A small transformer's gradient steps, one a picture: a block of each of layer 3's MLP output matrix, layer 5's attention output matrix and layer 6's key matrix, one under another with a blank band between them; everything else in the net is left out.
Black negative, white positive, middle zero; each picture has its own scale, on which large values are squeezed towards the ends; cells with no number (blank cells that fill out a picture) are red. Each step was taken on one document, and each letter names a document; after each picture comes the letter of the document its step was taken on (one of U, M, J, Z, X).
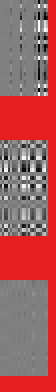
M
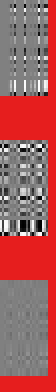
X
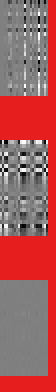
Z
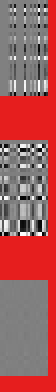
X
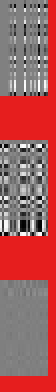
X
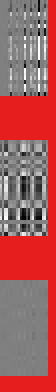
Z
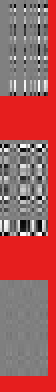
X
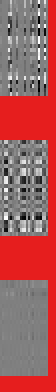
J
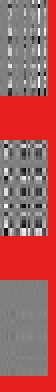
J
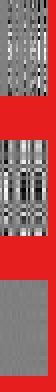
J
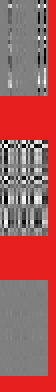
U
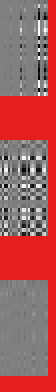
M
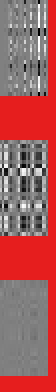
Z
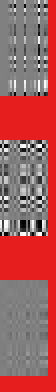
X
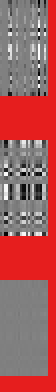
J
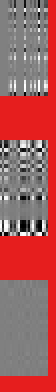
X
